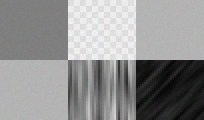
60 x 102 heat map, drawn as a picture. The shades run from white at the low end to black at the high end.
The table splits into 2 rows of 3 panels. Panel 1,1: middling, flat. Panel 1,2: very low, checkered, faint in contrast. Panel 1,3: low, flat. Panel 2,1: low, flat. Panel 2,2: middling, streaked downward, strong in contrast. Panel 2,3: very high, slanting up to the right, faint in contrast.
